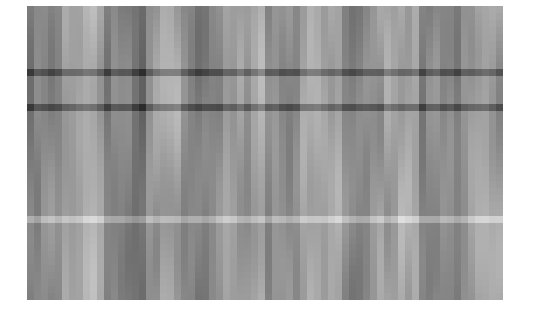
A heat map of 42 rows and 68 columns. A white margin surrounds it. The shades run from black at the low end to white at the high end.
Stripes: upright, repeating 6 times. Average level on the scale: 60%. Odd lines: rows 10, 15 and 31.
